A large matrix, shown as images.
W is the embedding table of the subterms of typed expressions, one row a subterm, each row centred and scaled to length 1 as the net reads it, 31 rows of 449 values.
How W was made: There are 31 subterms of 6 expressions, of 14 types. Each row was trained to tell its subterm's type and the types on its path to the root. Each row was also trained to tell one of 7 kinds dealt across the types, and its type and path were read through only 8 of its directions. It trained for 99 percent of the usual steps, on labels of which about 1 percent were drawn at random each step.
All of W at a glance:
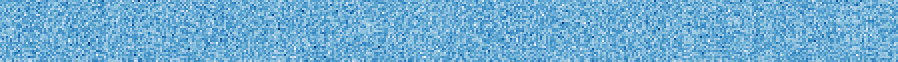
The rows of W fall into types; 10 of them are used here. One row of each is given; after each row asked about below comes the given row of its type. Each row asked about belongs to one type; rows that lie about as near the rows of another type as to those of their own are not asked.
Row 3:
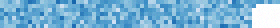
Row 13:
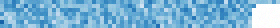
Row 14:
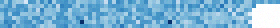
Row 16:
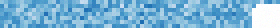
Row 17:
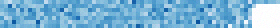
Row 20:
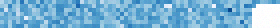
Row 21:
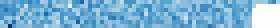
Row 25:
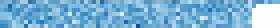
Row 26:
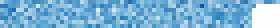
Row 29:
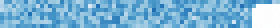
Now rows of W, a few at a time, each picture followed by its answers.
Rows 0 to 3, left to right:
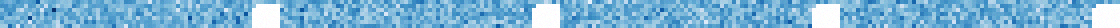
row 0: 21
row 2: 17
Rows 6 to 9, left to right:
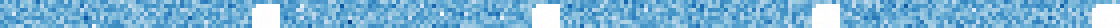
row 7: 16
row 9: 17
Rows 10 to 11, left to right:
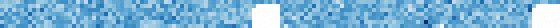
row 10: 14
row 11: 20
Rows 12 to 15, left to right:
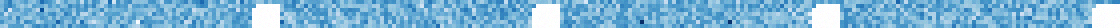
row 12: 29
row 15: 14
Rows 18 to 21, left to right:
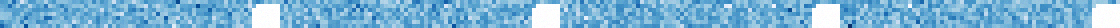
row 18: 25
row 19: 20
